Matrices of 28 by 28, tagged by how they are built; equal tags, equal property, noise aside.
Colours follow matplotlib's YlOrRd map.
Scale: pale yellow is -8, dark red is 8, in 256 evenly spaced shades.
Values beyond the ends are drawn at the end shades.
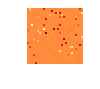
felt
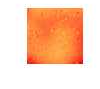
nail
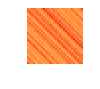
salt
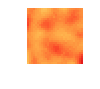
nail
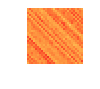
salt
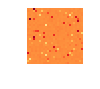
felt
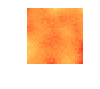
nail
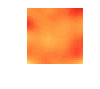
nail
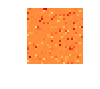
felt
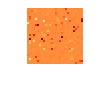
felt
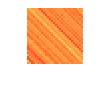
salt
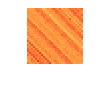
salt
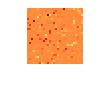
felt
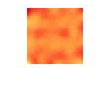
nail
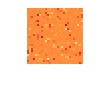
felt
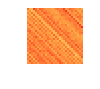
salt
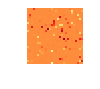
felt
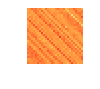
salt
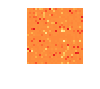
felt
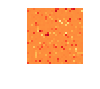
felt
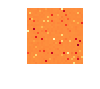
felt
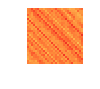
salt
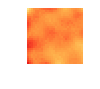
nail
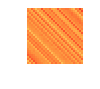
salt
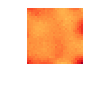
nail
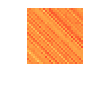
salt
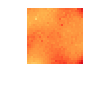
nail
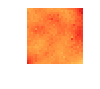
nail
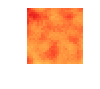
nail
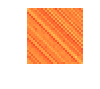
salt
